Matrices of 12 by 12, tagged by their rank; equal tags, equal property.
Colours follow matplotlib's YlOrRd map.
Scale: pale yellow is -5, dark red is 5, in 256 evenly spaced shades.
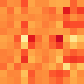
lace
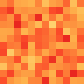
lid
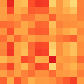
lace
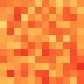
lid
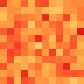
lid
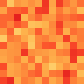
lid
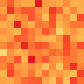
lid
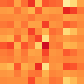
lace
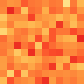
lid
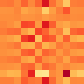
lace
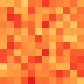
lid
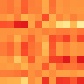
lace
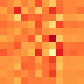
lace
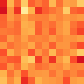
lace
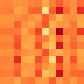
lace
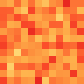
lid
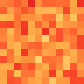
lid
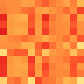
lace
